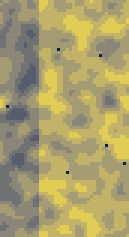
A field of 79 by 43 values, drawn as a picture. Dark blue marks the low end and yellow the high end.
Lone odd cells: 6, each lower than its neighbours. Average level on the scale: 70%. Seam: vertical, 30% of the way across, the right part higher. Roughest part: middle left.
